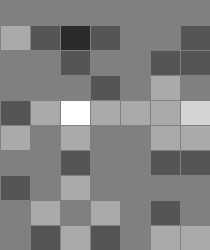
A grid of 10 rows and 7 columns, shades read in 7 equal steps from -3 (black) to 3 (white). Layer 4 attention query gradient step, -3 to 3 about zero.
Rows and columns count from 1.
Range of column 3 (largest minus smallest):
5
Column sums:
0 0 2 -1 1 1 1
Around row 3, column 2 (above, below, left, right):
-1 0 0 -1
